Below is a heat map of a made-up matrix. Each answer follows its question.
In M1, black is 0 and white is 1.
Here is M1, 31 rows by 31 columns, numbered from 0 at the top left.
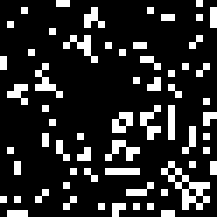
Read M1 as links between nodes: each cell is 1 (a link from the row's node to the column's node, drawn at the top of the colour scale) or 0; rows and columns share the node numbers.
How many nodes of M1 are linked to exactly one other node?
1
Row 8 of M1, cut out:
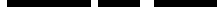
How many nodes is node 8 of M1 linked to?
4
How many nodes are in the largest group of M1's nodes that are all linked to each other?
4
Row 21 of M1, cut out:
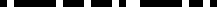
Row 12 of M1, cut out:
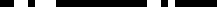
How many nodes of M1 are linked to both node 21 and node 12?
0
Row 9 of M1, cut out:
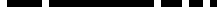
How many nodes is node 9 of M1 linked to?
5
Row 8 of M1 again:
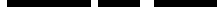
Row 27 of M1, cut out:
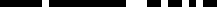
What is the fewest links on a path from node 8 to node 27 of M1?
2
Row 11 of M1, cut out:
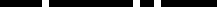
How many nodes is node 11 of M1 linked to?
3
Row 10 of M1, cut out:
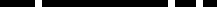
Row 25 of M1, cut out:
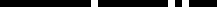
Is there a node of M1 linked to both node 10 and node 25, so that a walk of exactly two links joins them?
yes
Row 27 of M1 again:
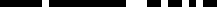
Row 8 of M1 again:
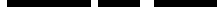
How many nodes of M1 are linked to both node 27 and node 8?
1
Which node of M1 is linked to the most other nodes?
node 24
